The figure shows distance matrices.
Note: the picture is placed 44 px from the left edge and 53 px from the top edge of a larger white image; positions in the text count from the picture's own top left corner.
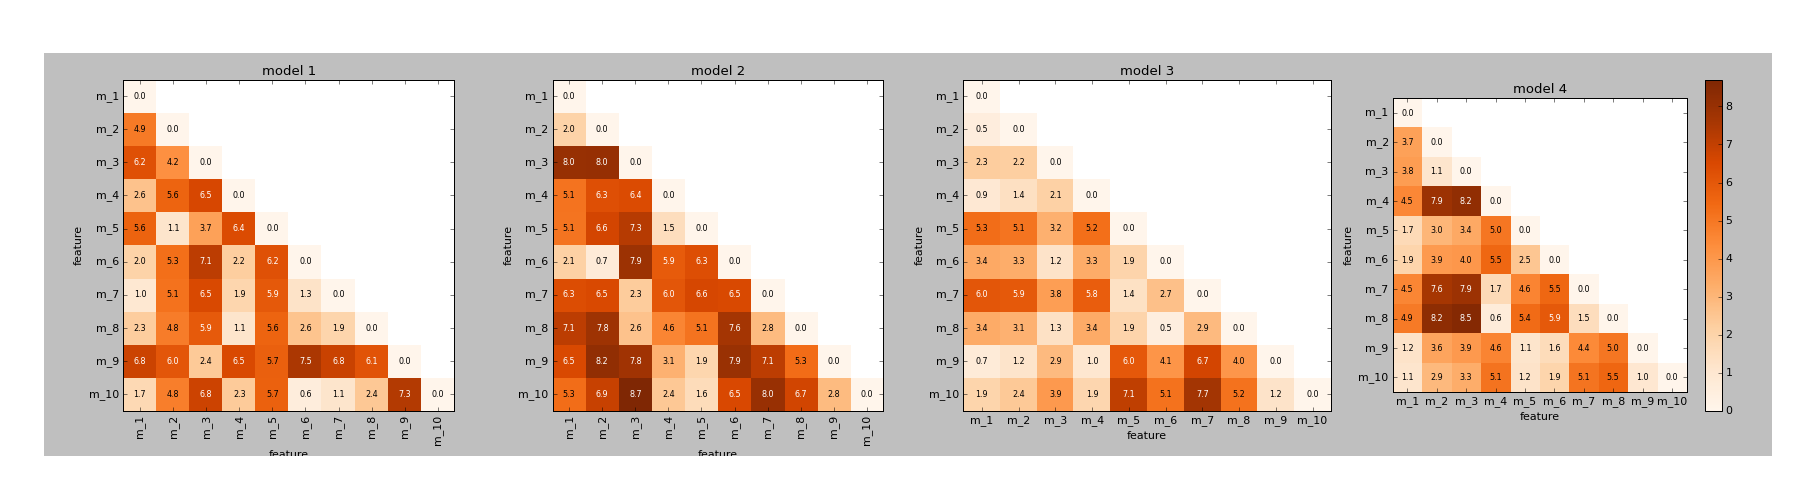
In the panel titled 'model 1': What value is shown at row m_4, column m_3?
6.5
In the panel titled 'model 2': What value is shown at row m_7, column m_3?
2.3
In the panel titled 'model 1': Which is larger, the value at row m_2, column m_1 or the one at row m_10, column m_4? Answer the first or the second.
the first
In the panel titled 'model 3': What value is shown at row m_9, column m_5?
6.0
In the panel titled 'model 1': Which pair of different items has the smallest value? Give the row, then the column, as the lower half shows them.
m_10, m_6
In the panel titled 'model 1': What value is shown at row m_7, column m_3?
6.5
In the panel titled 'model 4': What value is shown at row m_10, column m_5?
1.2
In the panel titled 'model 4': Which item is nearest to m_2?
m_3
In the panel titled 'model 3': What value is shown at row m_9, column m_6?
4.1
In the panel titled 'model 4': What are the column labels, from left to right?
m_1, m_2, m_3, m_4, m_5, m_6, m_7, m_8, m_9, m_10
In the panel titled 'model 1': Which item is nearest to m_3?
m_9
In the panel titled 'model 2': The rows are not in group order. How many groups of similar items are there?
3
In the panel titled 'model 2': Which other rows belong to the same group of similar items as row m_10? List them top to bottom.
m_4, m_5, m_9
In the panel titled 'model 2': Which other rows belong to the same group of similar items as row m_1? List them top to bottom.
m_2, m_6
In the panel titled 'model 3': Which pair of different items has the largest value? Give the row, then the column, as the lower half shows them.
m_10, m_7
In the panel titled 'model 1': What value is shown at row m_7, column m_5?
5.9
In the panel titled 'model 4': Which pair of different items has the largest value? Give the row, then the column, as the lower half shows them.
m_8, m_3
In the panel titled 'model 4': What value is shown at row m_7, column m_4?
1.7
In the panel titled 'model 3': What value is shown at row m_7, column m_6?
2.7
